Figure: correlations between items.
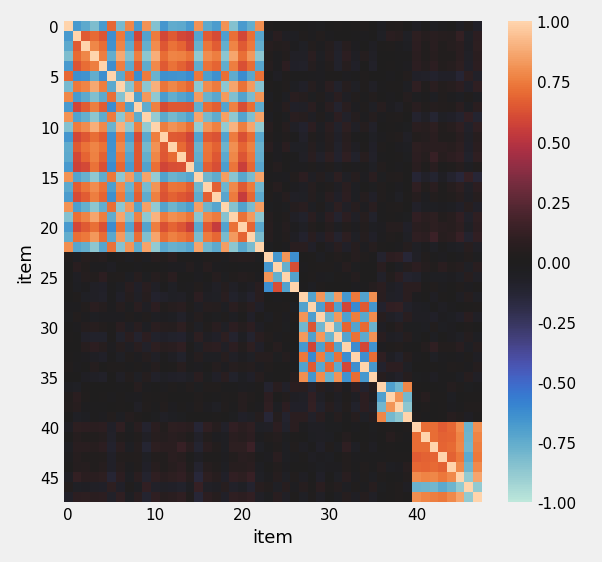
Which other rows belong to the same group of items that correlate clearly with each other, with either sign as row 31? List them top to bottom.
27, 28, 29, 30, 32, 33, 34, 35
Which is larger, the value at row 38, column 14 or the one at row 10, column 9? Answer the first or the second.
the first
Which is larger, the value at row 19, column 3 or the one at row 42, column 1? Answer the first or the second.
the first
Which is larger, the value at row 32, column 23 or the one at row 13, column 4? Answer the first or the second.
the second
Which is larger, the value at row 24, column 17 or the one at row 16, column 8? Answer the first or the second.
the second
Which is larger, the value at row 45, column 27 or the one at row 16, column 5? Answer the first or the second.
the first
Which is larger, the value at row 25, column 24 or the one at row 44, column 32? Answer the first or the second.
the second
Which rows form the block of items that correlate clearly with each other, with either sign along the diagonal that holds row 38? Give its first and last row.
36 to 39
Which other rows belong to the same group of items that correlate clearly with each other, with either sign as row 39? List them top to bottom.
36, 37, 38
